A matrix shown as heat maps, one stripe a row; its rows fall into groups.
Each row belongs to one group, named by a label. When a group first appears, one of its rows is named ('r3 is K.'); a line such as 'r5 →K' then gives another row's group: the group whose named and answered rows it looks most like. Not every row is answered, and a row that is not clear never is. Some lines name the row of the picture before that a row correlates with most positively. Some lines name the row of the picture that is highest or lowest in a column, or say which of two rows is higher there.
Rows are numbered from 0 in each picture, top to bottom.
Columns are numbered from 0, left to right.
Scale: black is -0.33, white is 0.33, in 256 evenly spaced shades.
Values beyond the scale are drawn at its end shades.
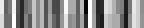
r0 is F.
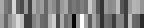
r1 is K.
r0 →F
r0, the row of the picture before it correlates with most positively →1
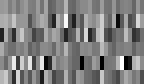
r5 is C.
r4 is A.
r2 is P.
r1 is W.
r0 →W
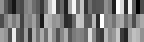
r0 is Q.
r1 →C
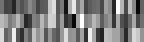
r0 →Q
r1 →K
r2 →F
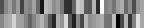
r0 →C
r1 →W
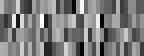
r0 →K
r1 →A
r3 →A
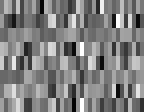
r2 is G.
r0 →C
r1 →Q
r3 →K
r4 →F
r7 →K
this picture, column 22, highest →4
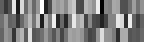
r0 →A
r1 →Q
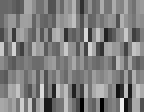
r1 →G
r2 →P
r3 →F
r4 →Q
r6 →W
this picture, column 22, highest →3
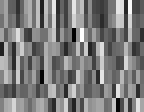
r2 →K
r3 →P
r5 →C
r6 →Q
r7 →W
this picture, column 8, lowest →3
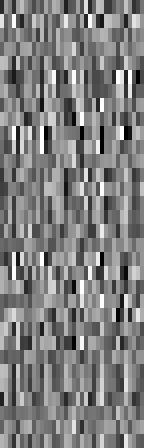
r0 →P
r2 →W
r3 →G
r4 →C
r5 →Q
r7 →C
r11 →G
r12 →P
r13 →C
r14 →P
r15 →P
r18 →A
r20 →K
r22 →W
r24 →K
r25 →G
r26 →C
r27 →C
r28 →P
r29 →Q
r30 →G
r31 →C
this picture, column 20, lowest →9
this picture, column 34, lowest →5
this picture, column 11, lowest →9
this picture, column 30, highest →9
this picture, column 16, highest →1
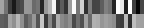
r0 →Q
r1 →W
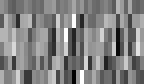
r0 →Q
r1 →G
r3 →W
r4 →P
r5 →K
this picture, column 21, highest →4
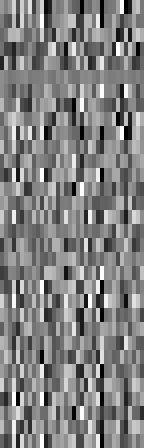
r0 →A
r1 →A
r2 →W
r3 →Q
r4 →P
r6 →C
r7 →K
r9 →A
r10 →F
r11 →G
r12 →A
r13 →K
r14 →Q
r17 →P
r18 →G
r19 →C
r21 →F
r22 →A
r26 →A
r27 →F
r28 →A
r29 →K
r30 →F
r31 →A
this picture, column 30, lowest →6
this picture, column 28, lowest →3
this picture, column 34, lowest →3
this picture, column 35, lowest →29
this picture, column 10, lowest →25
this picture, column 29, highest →3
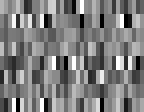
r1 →A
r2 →G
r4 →Q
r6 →Q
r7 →A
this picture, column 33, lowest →5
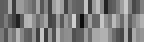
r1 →G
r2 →W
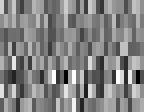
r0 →F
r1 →W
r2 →G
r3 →P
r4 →F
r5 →Q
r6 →F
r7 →G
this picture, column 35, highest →7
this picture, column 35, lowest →5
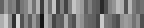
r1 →C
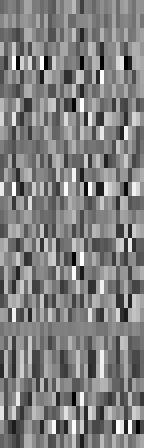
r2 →G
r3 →F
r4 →A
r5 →C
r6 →G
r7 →K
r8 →F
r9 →C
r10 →Q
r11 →P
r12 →G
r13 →F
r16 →W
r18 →K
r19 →G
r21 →W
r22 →F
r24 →P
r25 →P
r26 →P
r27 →W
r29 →F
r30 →Q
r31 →G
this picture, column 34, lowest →30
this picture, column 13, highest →30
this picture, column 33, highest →13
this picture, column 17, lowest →5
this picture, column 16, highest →13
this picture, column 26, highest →13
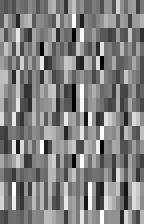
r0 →Q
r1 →G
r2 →K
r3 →C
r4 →A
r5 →C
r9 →C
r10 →A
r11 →K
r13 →F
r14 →F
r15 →C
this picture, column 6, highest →1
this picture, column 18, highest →1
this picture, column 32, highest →2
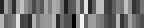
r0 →P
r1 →K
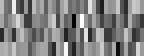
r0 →F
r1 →K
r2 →P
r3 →W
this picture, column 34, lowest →2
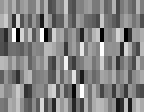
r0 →W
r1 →C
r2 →A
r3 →C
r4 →W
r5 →G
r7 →W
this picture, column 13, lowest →7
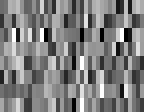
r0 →W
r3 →W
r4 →K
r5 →P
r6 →C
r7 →K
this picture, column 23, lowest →5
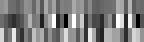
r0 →Q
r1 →Q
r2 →F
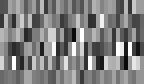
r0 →W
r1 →P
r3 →Q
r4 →F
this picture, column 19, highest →1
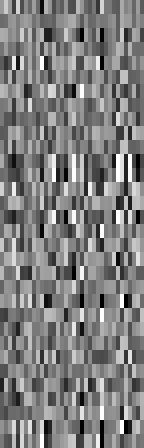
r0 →C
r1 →G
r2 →A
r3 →Q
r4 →A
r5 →P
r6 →K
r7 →P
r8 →Q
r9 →W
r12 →Q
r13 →F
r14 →W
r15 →Q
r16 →C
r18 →W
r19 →K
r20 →G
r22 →C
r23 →G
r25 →Q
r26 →W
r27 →P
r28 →G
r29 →C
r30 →A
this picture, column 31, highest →29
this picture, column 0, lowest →27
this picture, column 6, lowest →6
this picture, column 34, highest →18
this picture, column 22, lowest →27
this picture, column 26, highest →13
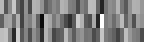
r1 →C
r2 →C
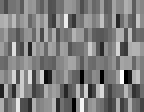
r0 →G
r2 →Q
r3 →F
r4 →G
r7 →K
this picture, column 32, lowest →5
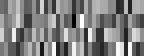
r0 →W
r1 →K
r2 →F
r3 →Q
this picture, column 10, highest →0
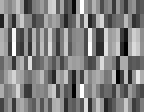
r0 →K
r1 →P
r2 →F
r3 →F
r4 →P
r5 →W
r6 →K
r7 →P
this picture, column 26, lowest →7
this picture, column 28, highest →5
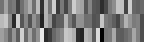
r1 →C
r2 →A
